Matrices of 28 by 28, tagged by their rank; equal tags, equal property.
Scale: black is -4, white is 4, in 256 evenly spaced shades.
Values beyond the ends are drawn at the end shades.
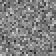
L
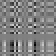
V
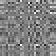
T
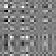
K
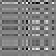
V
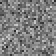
L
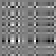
V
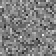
L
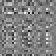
T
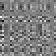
T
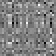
T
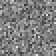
L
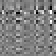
K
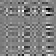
K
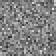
L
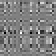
K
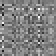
T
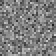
L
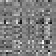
T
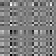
V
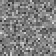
L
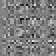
T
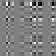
V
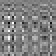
K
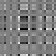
V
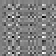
K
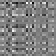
K
